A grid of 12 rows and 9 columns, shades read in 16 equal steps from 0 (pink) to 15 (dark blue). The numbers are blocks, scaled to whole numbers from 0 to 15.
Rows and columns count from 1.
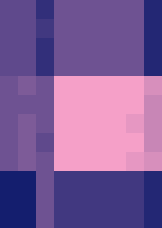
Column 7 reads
9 9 9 9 0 0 0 0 0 12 12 12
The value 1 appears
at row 7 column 8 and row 9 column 8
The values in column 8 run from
0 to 12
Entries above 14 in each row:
0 0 0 0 0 0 0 0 0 2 2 2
